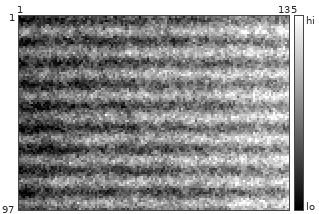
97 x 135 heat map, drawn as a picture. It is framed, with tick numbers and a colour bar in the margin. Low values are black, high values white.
The halves do not mirror each other. Overall the values sit about 50% of the way up the scale. The grain runs across in streaks. There is an overall slope up to the right. Stripes running across repeat 9 times from top to bottom. No row or column stands out.
